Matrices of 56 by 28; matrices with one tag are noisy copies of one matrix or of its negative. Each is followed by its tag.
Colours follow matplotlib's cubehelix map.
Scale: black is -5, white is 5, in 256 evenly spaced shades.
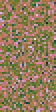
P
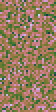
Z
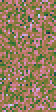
Z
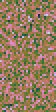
Z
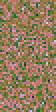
P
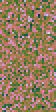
Z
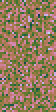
Z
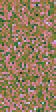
P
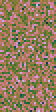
P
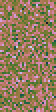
P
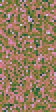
Z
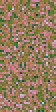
P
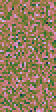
P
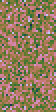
Z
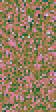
Z
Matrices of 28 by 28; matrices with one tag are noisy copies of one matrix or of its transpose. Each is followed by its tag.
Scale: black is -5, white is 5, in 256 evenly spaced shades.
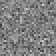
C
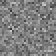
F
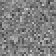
C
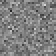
F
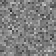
F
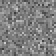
C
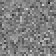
C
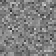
F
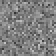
C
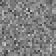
F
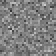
F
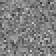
C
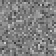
C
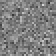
C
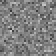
F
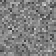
F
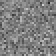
C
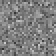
C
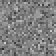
C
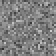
C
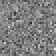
C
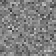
F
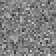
C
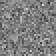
C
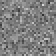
C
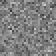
F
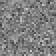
C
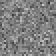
C
